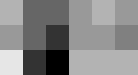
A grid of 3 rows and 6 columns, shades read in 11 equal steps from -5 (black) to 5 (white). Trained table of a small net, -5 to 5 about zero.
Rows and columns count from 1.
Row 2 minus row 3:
-3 2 2 -1 -1 -2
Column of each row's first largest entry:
1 1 1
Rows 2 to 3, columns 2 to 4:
-1 -3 1 / -3 -5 2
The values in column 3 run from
-5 to -1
